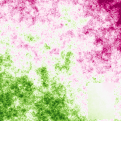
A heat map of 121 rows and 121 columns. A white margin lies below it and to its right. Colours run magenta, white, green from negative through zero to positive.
Calmest part: bottom right. Ninth with the lowest average: top right. Slope: up to the bottom left. Odd patch: calmer, in the bottom right. Ninth with the highest average: bottom left.
